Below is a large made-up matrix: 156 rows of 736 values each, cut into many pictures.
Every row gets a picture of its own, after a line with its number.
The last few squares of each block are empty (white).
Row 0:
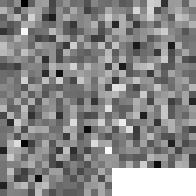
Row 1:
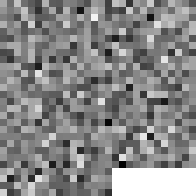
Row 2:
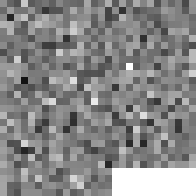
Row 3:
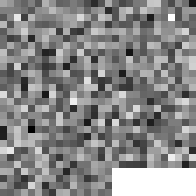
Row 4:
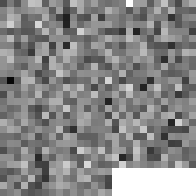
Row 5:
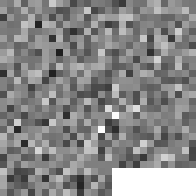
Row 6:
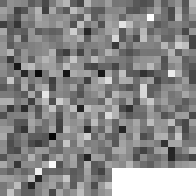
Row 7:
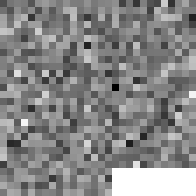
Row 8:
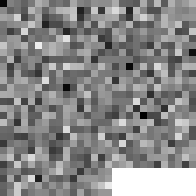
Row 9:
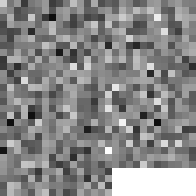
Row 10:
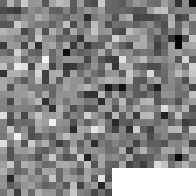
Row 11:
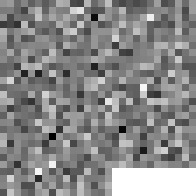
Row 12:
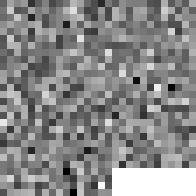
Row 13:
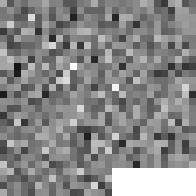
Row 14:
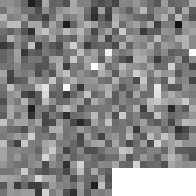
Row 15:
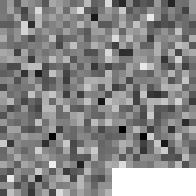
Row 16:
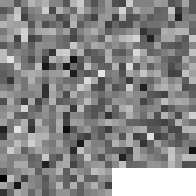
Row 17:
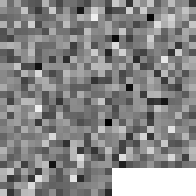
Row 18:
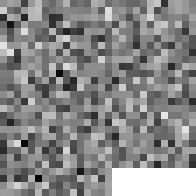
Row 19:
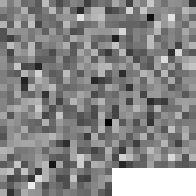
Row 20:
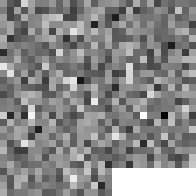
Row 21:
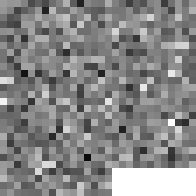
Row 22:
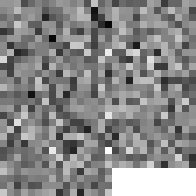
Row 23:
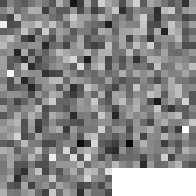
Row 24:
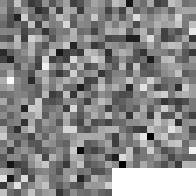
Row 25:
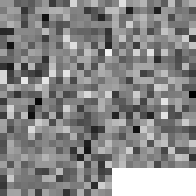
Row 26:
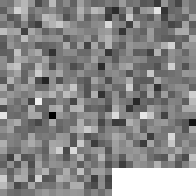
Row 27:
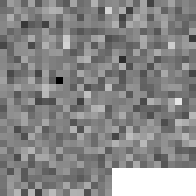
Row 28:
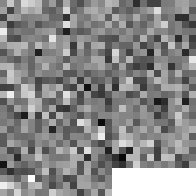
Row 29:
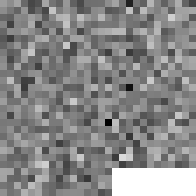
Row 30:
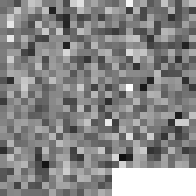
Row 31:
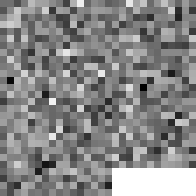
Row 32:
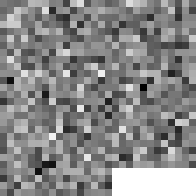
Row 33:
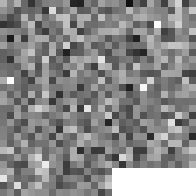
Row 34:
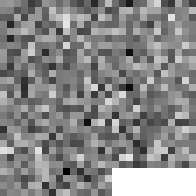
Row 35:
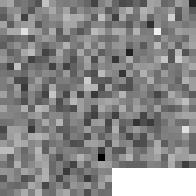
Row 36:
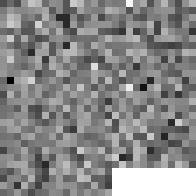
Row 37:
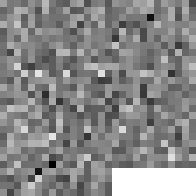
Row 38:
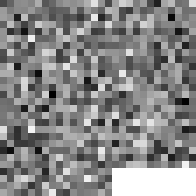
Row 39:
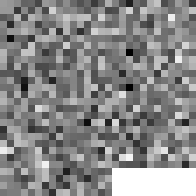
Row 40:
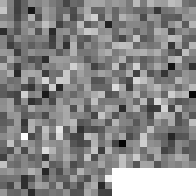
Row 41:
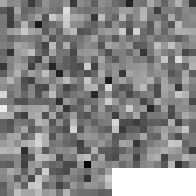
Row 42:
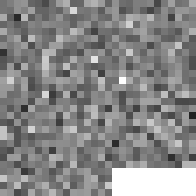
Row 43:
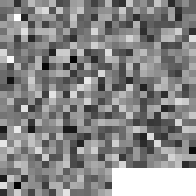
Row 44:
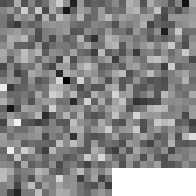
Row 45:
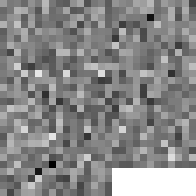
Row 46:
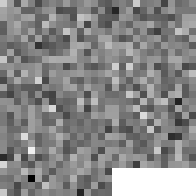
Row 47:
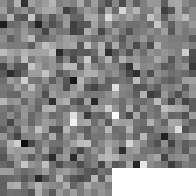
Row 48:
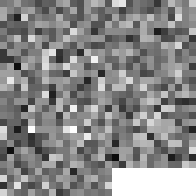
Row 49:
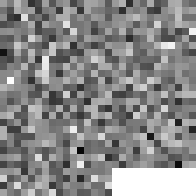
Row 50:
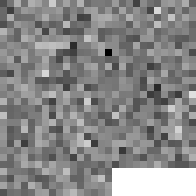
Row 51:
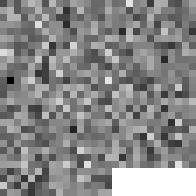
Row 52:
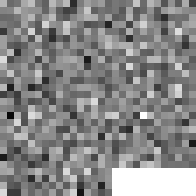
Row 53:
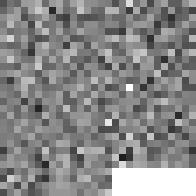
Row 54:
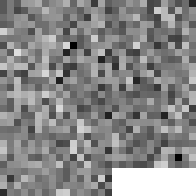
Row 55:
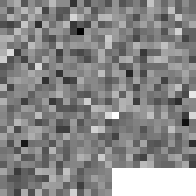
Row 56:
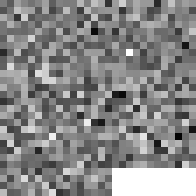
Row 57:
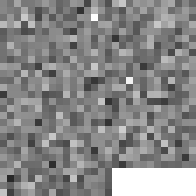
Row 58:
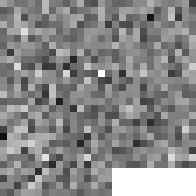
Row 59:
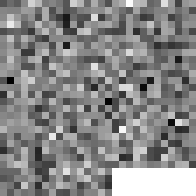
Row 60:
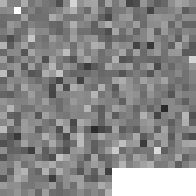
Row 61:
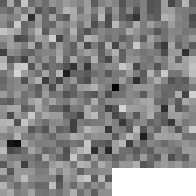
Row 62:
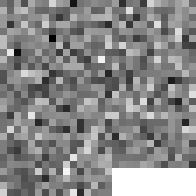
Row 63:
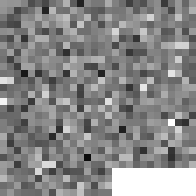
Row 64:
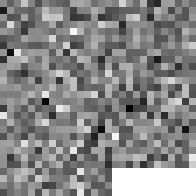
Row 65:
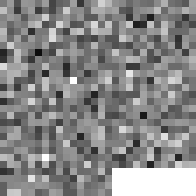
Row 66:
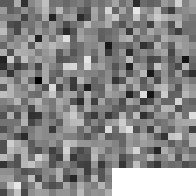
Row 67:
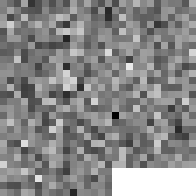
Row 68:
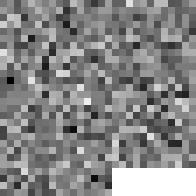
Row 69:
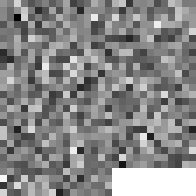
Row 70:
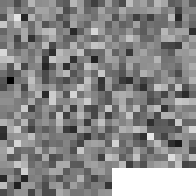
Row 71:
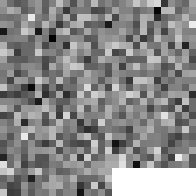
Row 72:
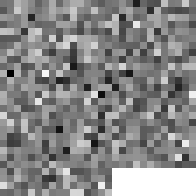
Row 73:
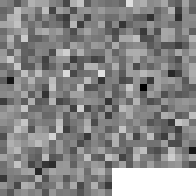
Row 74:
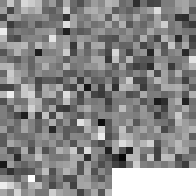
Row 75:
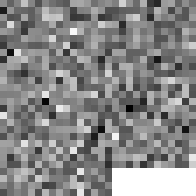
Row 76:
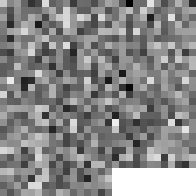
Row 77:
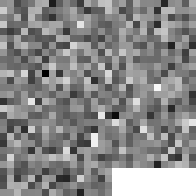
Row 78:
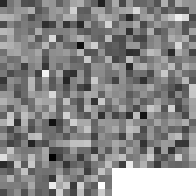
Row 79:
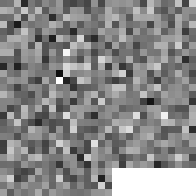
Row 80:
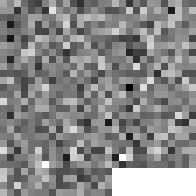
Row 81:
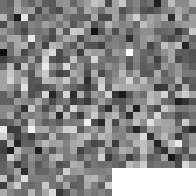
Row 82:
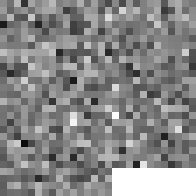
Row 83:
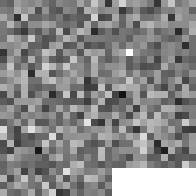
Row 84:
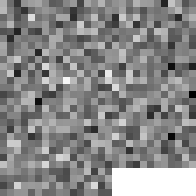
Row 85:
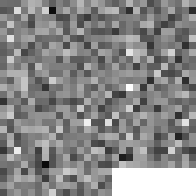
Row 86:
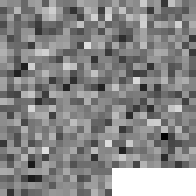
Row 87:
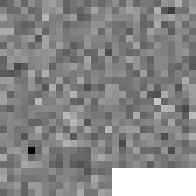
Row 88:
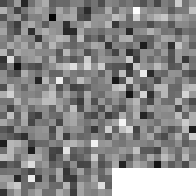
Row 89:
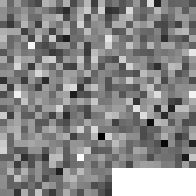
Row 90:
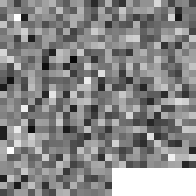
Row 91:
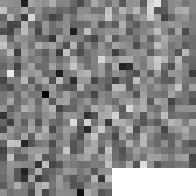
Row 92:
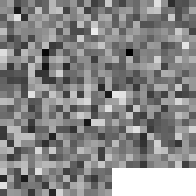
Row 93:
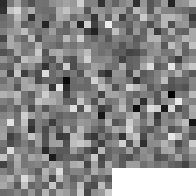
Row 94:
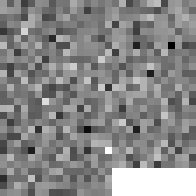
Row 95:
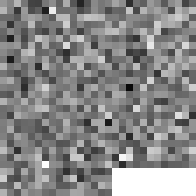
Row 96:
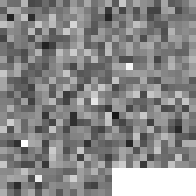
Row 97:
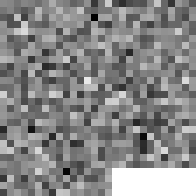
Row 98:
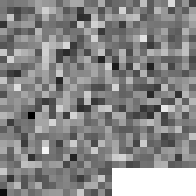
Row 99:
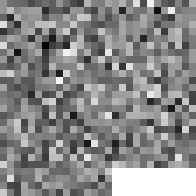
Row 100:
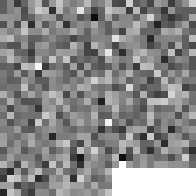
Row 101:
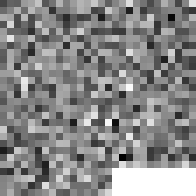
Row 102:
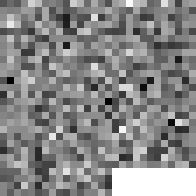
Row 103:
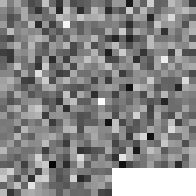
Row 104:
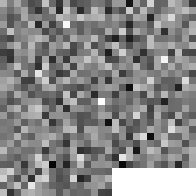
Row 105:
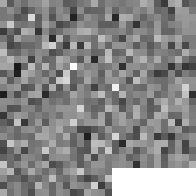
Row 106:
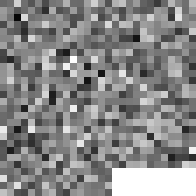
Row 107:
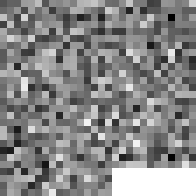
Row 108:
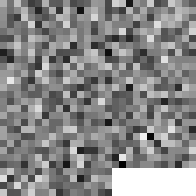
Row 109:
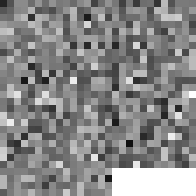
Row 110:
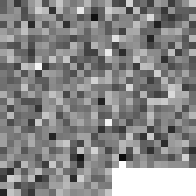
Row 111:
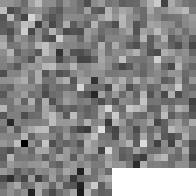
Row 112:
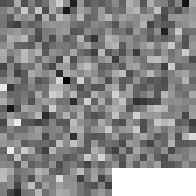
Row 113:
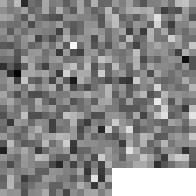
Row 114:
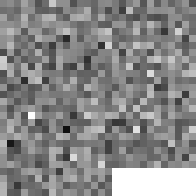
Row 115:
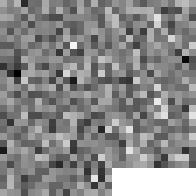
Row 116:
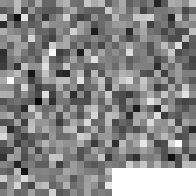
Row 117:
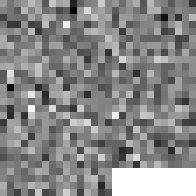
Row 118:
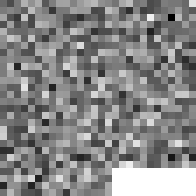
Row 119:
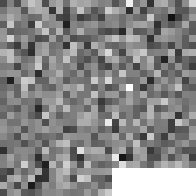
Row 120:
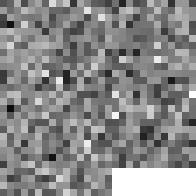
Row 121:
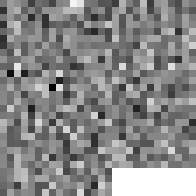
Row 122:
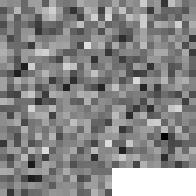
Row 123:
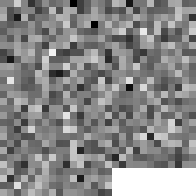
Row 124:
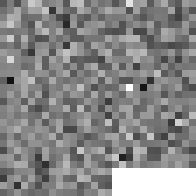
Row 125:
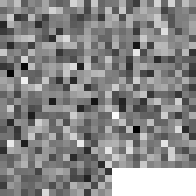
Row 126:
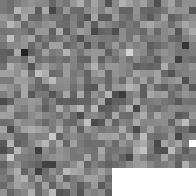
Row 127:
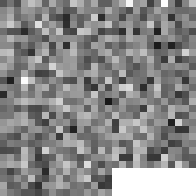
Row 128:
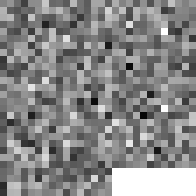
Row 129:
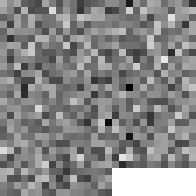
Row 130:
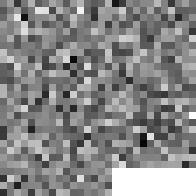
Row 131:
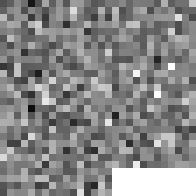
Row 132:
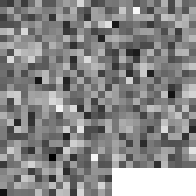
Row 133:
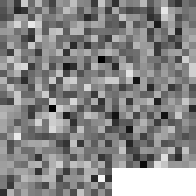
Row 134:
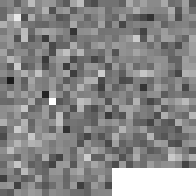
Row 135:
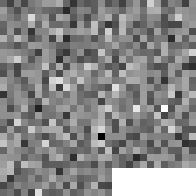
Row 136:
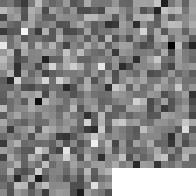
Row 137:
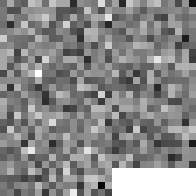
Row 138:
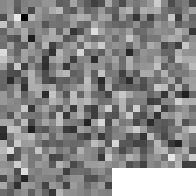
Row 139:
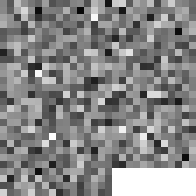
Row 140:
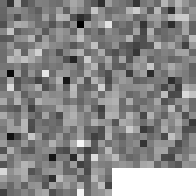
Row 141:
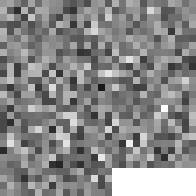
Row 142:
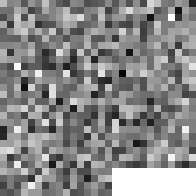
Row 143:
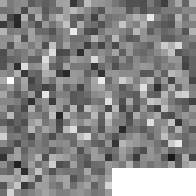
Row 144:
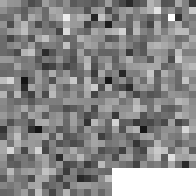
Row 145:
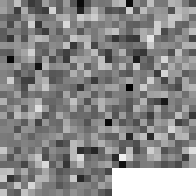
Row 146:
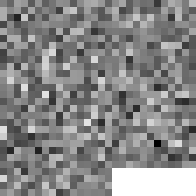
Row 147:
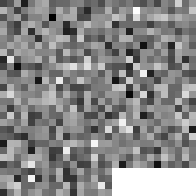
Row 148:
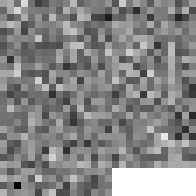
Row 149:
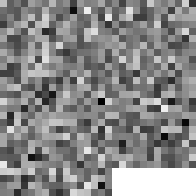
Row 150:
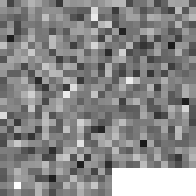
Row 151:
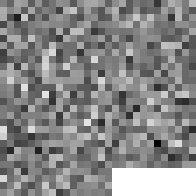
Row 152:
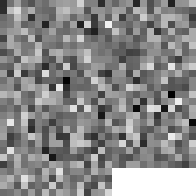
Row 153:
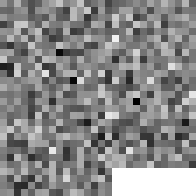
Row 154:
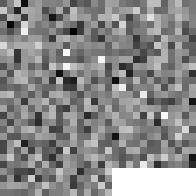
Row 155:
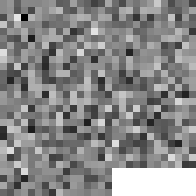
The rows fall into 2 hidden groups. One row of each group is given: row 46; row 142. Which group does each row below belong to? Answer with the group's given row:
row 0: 46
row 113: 46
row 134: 142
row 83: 142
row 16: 142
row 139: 142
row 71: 46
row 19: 142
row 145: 142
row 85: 142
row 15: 142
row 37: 142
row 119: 142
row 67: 46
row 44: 46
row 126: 142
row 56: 142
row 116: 142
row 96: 46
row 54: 46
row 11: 142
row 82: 46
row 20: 46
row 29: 142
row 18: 46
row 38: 142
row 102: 142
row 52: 46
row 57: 142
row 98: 46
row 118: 142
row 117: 46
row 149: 46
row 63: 142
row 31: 142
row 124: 142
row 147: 46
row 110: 142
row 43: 142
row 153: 46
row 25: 46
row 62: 46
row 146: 142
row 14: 46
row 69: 142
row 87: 46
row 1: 142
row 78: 46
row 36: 142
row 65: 46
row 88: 46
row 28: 46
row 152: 46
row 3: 142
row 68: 142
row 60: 46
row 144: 142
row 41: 142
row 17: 142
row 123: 142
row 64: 46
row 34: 142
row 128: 46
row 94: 46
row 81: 142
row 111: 46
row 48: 142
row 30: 142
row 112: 46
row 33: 142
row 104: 142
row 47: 46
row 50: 46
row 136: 46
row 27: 46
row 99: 46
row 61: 46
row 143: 142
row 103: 142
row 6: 142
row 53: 142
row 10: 46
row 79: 46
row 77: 46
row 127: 142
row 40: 46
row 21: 142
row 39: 142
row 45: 142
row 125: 46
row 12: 46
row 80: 142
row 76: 142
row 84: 46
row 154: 46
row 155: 142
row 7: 46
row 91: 46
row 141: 46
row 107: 142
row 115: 46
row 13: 46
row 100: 142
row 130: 142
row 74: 46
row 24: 142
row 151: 142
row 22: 46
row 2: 46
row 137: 46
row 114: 46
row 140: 46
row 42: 142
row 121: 46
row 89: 46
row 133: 46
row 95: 142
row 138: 142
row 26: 46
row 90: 142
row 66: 46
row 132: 46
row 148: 46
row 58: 142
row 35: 142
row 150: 46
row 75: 46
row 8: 46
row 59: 142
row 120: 46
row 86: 46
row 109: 46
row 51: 142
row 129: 142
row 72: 46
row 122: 46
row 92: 142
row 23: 46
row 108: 142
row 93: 46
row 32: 142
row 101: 142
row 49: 142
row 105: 46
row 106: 142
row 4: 142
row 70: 142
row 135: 46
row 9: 46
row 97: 142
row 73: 142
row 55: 46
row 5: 46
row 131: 46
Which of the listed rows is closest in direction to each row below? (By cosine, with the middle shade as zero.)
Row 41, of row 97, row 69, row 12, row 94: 97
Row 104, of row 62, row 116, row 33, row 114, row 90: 33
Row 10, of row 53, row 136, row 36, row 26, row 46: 26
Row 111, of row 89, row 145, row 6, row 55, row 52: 55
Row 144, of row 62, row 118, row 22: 62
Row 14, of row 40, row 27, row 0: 27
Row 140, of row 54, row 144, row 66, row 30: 66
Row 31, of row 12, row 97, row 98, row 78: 12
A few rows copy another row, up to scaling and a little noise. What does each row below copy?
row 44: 112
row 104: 103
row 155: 138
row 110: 100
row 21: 63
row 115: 113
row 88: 147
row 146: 151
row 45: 37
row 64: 75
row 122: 86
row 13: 105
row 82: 47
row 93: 152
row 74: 28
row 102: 59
